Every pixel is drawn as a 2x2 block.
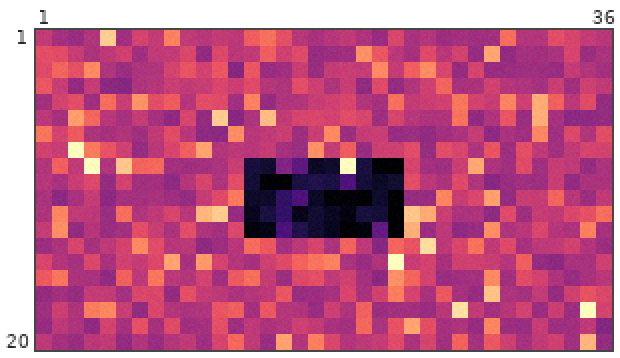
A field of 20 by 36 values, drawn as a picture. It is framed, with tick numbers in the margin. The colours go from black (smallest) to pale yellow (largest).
Slope: none. Ninth with the lowest average: centre. Odd rows or columns: none. Odd patch: lower, in the centre.
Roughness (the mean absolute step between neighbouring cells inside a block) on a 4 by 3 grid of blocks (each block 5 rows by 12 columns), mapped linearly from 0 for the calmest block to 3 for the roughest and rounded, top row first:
000 | 230 | 131 | 012
